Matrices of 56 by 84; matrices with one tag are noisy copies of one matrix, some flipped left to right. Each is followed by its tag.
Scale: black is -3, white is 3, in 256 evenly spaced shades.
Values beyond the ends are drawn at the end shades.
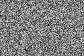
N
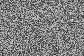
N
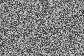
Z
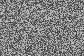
N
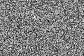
N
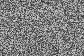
N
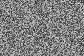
Z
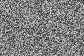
Z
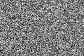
N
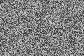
Z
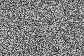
N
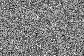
N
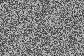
Z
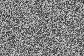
Z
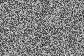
Z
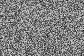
N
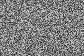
N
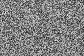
Z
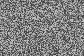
N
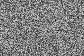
N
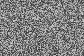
N
